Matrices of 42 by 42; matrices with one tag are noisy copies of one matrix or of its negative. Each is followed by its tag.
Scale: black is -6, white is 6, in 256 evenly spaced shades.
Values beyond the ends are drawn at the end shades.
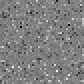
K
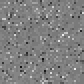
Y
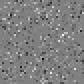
Y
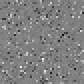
Y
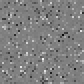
Y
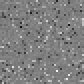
K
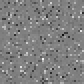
Y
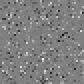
Y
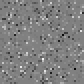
Y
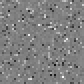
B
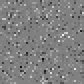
Y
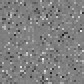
Y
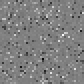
Y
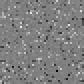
K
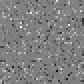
K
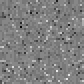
K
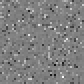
B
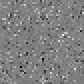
Y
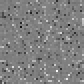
K
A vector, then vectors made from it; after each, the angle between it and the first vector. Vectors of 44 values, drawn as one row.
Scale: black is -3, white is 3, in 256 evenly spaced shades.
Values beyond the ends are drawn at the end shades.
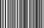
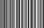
partly opposed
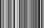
partly aligned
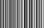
partly aligned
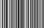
partly opposed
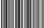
partly opposed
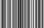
orthogonal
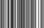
orthogonal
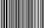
nearly opposite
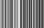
partly aligned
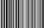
nearly opposite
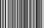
nearly parallel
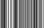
orthogonal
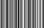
partly opposed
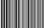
nearly opposite
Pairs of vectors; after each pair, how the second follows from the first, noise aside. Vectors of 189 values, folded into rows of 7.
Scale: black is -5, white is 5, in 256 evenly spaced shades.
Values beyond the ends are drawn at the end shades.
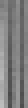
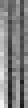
scaled up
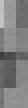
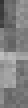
negated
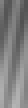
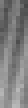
copied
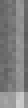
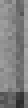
negated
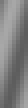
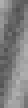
reversed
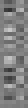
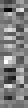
scaled up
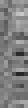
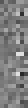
sign-scrambled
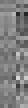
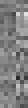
negated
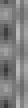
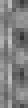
reversed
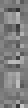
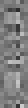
copied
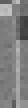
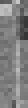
copied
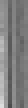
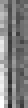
scaled up
